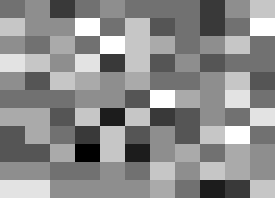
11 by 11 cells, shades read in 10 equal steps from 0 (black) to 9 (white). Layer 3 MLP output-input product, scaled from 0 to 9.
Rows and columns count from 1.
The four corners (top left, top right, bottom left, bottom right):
4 7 8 7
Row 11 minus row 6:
4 4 1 0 0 2 -3 -2 -4 -6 3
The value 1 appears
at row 7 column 5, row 9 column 6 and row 11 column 9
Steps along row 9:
same up down up down up up down up down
